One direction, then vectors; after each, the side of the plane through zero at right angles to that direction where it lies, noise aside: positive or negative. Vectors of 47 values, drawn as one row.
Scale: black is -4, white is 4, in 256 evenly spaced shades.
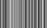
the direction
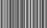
negative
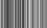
negative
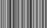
negative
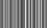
negative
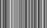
positive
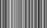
positive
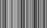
positive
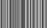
negative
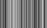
positive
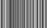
negative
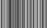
negative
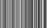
positive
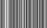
negative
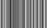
negative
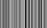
positive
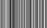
negative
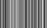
positive
